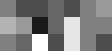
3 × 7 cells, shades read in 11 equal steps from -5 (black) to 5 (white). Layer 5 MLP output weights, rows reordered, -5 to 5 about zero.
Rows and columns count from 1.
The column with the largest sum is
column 5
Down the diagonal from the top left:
0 1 5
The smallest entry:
-4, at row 2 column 3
